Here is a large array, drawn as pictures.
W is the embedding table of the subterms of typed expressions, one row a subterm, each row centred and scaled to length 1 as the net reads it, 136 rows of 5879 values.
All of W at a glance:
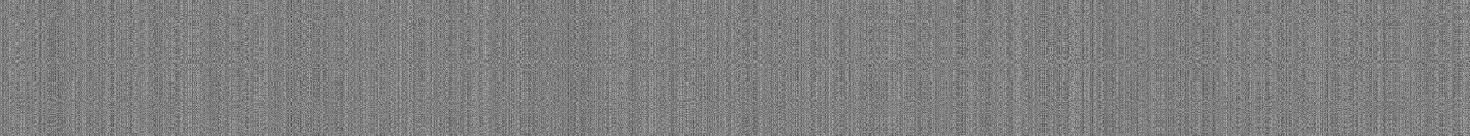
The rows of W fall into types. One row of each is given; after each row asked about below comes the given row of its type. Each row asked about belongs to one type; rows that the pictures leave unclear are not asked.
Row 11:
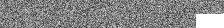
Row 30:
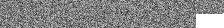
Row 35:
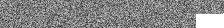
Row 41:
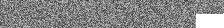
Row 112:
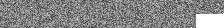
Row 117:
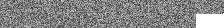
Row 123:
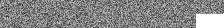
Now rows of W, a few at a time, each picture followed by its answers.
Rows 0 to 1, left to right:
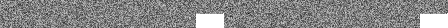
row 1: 123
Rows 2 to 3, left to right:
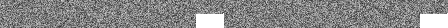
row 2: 117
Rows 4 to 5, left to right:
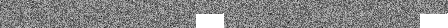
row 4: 117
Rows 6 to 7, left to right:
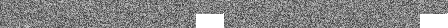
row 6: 41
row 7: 35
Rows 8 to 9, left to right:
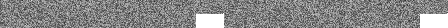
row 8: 41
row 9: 123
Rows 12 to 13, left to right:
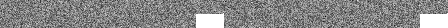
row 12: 35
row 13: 117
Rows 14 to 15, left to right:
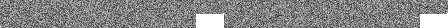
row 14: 123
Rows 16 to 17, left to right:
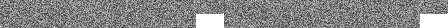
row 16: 123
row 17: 41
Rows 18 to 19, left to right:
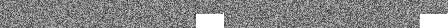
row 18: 30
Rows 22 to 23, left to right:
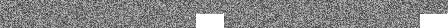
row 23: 112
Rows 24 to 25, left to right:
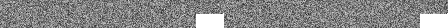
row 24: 112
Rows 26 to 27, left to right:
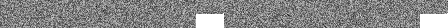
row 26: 41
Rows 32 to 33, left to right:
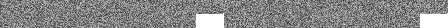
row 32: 41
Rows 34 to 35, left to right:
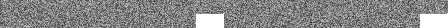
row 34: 41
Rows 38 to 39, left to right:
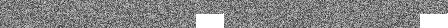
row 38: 117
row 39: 11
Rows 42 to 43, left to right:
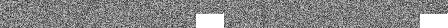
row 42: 11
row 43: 112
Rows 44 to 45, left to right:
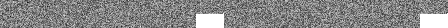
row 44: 11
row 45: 117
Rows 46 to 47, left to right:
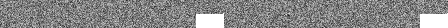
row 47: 35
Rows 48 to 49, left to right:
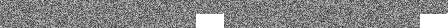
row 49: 30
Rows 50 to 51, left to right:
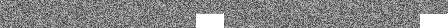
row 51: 117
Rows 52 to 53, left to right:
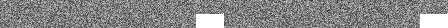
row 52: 35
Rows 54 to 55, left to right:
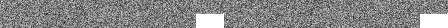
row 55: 11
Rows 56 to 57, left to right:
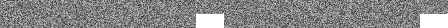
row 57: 117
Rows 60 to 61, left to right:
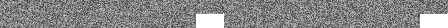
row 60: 11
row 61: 112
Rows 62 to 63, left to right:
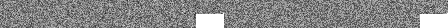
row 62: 30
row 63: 35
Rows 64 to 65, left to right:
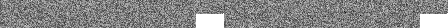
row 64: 41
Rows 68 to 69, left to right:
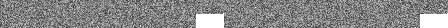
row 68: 41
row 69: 112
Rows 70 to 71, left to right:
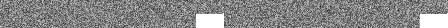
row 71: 41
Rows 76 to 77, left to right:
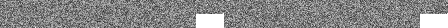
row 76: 30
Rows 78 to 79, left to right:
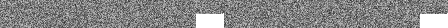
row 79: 41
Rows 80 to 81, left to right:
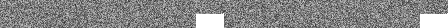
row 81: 112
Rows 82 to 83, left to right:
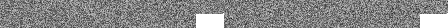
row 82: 123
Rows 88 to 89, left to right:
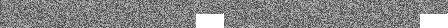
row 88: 41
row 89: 117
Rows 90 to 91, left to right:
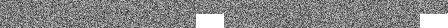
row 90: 30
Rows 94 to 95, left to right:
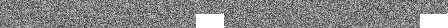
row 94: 117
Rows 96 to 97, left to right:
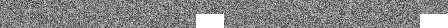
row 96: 117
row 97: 117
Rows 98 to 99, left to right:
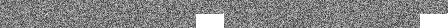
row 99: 11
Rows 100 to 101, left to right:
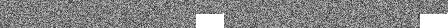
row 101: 30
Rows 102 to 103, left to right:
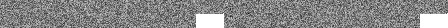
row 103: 123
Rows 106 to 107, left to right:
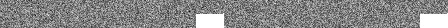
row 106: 112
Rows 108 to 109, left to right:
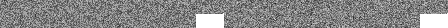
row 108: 117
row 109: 11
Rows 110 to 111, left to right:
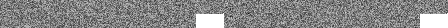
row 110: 117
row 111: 123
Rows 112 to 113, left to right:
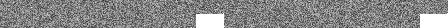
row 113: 123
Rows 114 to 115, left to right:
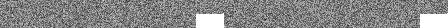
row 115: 123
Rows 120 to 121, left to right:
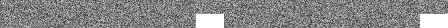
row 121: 35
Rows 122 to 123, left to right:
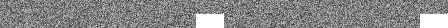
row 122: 11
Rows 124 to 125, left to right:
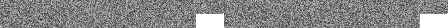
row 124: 123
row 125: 41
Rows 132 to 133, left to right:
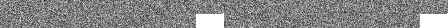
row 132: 35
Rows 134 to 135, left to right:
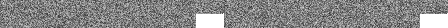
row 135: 41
